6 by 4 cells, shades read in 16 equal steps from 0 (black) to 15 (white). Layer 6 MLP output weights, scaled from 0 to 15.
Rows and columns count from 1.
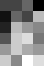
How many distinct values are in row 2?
4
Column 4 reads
0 11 8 7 9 13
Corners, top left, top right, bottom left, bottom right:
4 0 12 13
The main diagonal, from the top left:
4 6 9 7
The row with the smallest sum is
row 1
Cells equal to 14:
0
